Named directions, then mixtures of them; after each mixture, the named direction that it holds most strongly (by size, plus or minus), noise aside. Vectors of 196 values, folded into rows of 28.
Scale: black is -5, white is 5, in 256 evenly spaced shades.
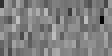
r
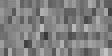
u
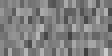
u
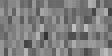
u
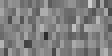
u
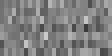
u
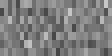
u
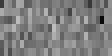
r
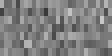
u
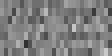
u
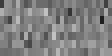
r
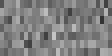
u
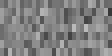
u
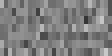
u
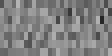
r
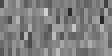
r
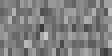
u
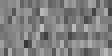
u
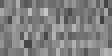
u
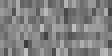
u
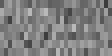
u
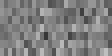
u
